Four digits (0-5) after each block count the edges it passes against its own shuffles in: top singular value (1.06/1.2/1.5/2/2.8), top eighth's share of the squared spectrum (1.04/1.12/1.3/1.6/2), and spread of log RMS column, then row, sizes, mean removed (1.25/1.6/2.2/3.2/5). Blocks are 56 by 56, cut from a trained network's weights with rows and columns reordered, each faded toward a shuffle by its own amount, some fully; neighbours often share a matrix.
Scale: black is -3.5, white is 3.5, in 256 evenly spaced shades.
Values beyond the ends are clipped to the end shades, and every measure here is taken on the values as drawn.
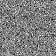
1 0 0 0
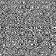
3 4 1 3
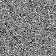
1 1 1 0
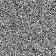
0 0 0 0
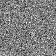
0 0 0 0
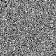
2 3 0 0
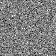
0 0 0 0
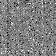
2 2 0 1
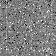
1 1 0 0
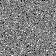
0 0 0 0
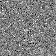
0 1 0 0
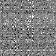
3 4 3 1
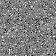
0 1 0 0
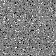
1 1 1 0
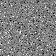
0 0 0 0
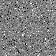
0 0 0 0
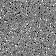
0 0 0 0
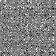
2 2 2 0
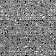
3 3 2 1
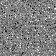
1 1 0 0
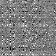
3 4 3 1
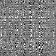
3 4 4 0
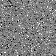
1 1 0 0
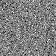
1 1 0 0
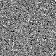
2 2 1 0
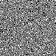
2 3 1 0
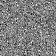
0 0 0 0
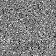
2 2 0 1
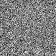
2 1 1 0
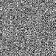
3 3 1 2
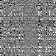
3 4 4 1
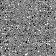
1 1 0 0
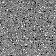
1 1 0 0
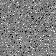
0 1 0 0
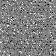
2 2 1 0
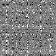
3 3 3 0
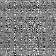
3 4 3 1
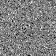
1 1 0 0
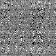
3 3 3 1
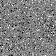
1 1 0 0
